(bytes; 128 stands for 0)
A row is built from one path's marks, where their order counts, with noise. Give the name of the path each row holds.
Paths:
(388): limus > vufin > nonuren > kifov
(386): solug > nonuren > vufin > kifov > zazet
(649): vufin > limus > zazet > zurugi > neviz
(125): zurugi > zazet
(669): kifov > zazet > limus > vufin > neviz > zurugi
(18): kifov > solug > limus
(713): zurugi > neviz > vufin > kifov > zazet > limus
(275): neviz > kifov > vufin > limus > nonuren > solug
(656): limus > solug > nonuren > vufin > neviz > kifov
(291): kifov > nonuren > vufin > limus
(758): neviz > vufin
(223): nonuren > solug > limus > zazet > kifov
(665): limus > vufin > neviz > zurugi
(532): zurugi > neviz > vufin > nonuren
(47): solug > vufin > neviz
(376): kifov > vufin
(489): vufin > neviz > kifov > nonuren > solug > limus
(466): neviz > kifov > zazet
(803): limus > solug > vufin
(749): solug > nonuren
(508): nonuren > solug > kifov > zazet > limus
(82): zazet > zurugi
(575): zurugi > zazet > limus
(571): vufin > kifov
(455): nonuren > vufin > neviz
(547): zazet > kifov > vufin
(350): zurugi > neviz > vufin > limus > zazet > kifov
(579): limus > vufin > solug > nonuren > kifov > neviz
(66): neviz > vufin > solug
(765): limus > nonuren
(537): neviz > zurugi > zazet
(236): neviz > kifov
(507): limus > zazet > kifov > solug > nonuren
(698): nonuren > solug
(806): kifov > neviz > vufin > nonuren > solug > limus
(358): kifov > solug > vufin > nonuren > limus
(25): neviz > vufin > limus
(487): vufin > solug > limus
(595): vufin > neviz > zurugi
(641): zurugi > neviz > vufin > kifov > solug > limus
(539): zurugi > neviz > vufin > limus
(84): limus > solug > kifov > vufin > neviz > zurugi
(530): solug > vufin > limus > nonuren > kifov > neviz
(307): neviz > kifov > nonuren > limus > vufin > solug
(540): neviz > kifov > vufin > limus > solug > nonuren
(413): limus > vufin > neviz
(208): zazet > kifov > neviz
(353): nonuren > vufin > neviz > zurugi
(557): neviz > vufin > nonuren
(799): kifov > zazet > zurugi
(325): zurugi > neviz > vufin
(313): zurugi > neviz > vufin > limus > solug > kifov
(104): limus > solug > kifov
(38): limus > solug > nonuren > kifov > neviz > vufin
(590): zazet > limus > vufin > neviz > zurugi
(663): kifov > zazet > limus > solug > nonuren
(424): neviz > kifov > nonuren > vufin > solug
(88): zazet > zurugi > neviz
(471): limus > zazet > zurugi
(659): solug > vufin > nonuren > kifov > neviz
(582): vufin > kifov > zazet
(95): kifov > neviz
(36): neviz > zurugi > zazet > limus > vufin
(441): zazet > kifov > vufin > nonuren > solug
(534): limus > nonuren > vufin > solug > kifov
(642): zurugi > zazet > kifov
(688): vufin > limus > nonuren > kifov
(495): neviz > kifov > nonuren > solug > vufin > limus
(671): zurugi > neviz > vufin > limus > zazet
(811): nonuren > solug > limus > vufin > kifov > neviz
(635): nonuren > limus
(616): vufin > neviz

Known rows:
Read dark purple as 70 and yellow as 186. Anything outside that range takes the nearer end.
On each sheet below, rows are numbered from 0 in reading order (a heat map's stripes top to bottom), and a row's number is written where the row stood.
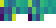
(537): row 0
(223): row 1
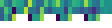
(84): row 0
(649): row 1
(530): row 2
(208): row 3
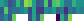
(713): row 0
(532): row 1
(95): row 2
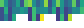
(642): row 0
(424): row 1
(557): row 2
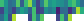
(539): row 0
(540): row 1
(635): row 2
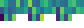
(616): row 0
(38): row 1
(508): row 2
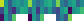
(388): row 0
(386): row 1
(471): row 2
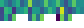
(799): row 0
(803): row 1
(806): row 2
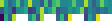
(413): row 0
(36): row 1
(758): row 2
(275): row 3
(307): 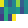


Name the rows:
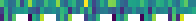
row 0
(571)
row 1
(88)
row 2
(669)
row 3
(313)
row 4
(582)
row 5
(659)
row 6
(495)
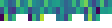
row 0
(749)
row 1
(376)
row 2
(575)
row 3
(507)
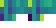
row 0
(688)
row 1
(579)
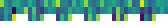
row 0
(665)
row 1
(641)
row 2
(547)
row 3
(441)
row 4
(291)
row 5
(466)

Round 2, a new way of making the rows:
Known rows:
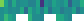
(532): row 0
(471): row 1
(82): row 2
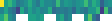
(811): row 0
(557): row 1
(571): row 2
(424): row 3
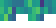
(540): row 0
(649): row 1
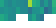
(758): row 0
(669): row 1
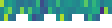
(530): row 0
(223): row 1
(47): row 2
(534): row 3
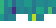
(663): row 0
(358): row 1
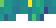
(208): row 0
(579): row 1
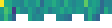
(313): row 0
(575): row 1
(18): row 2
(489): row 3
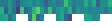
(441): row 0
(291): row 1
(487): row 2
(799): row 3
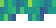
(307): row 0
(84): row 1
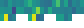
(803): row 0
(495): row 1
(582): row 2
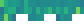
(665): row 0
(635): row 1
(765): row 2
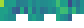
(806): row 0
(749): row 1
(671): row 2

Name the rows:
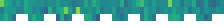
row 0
(590)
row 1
(698)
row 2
(688)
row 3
(66)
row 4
(642)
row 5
(616)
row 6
(88)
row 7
(547)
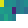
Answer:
(38)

